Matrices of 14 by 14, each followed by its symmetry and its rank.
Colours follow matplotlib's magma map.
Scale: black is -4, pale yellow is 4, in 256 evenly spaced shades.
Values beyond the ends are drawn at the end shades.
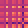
symmetric, rank one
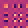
symmetric, rank one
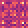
symmetric, rank two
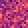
neither, full rank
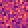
neither, full rank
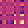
symmetric, rank one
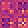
symmetric, rank two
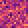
neither, full rank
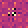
symmetric, rank two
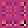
symmetric, rank one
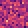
neither, full rank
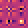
symmetric, rank two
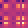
symmetric, rank one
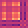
symmetric, rank one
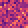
neither, full rank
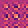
symmetric, rank two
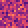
neither, full rank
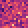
neither, full rank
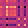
symmetric, rank one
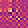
symmetric, rank two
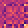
symmetric, rank two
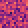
neither, full rank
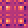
symmetric, rank one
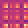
symmetric, rank one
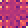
symmetric, rank two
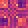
symmetric, rank two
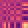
symmetric, rank one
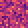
neither, full rank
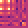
symmetric, rank two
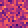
neither, full rank
